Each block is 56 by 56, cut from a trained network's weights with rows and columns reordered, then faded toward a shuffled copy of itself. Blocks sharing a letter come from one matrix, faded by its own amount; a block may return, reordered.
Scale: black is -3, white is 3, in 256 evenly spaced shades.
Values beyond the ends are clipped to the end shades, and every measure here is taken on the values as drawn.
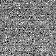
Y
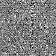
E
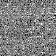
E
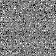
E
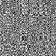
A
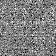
Y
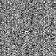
A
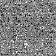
E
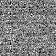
Y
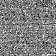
Y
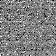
Y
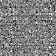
E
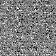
E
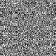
A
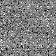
Y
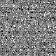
E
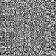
A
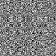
A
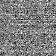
Y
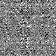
Y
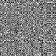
A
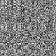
A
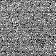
E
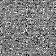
Y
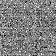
Y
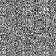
A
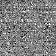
E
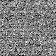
Y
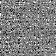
E
